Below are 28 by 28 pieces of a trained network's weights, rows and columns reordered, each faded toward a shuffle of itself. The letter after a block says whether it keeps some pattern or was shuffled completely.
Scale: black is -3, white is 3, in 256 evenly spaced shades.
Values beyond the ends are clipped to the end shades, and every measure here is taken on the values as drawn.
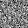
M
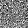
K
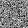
M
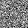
M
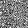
M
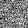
K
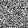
M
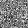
K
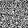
M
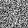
M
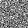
M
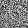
M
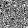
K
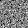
M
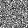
M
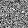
M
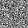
K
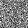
M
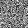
M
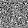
K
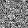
K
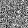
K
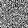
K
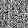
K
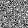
M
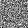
M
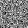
K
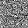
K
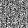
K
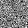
M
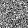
M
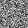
M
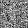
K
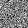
M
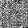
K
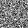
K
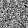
M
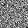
M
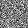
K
